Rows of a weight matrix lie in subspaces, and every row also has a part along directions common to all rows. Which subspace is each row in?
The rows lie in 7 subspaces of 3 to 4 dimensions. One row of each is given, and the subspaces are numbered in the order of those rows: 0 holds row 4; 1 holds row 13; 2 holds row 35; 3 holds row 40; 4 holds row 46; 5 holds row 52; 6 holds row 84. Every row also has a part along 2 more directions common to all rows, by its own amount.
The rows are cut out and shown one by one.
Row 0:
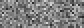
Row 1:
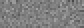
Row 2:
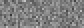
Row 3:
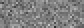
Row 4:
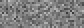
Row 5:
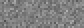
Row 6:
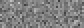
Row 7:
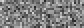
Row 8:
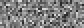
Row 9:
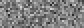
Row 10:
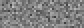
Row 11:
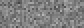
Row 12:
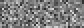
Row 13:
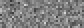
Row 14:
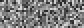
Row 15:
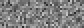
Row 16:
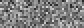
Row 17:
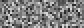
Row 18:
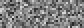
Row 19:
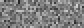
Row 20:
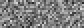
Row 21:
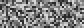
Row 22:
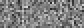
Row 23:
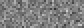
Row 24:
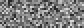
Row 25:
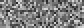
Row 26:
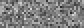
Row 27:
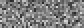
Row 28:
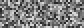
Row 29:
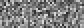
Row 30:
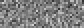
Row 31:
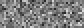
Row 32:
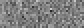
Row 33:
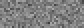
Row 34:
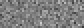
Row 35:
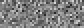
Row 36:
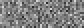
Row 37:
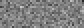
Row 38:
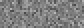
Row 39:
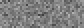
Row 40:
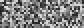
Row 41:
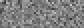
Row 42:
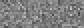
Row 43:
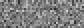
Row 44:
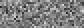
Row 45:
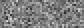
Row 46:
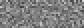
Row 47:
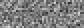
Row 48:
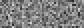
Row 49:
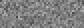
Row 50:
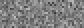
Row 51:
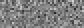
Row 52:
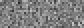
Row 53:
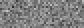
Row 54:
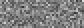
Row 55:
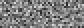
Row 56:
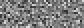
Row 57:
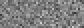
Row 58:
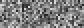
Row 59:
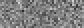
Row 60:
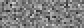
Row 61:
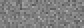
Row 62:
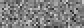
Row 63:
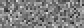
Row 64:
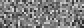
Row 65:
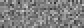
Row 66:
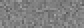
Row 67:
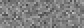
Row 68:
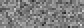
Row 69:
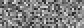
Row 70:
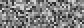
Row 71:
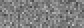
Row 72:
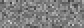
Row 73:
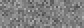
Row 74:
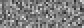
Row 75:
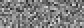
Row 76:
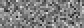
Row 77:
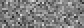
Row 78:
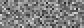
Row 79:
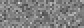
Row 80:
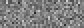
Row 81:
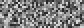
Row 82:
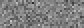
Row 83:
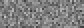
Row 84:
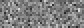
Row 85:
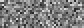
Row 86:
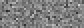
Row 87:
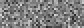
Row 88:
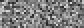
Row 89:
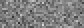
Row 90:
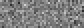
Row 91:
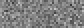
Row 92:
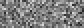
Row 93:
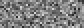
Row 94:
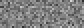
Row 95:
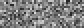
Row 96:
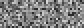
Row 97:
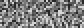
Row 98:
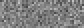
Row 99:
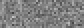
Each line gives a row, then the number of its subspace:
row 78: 4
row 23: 1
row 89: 1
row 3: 2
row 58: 2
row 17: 6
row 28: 6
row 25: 2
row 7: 6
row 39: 0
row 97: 2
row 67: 0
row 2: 5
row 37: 4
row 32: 4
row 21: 2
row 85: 3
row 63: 6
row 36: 4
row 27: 1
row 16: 3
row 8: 2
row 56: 4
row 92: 1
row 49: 0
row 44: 0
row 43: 5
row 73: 0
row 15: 3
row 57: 4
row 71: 5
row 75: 5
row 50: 2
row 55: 3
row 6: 1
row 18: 1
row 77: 1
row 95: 3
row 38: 5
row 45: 6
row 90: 1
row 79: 2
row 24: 0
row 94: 4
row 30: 2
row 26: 3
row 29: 2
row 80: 3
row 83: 5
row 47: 6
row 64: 5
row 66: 2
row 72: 5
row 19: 5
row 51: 2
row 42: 6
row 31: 1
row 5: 5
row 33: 5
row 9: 4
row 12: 6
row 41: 3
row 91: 6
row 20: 0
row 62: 6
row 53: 3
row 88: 3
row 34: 4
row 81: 2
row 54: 4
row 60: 3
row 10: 3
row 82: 0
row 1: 5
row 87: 6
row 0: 0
